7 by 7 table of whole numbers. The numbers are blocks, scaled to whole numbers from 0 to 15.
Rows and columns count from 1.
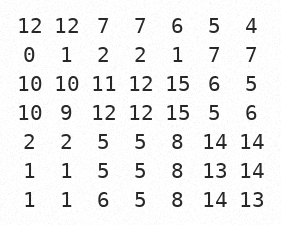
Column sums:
36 36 48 48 61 64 63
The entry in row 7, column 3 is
6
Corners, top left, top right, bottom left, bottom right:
12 4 1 13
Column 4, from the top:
7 2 12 12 5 5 5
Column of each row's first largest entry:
1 6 5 5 6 7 6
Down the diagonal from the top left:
12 1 11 12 8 13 13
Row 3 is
10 10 11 12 15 6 5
